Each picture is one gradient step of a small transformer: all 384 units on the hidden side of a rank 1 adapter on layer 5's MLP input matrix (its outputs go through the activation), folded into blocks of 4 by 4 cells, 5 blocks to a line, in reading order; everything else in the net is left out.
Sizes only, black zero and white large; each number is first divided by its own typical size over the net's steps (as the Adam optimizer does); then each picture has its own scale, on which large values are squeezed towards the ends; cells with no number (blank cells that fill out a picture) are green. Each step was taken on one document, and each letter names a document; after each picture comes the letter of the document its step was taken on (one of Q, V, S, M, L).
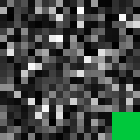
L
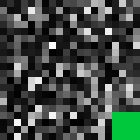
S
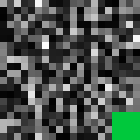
S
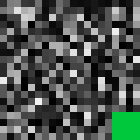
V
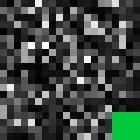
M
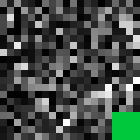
S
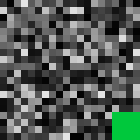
V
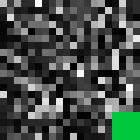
S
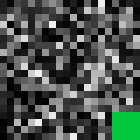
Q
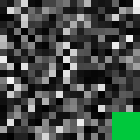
V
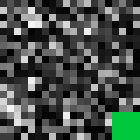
V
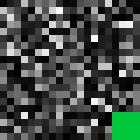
L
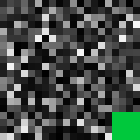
M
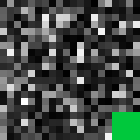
M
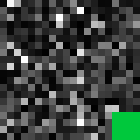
M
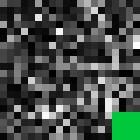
S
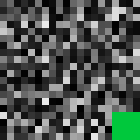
V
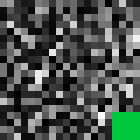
S
